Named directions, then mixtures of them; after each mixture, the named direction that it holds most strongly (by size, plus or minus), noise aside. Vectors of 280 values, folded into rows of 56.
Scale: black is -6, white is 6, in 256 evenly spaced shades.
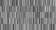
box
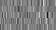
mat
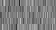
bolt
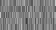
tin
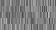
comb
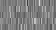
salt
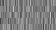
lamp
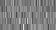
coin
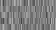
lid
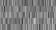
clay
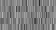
salt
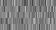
clay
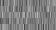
lamp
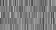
lamp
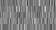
salt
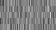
lamp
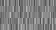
lamp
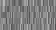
lid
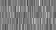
salt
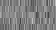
comb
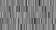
salt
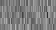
comb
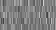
lid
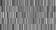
box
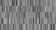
box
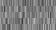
clay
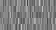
salt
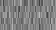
lid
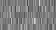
salt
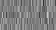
mat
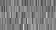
coin
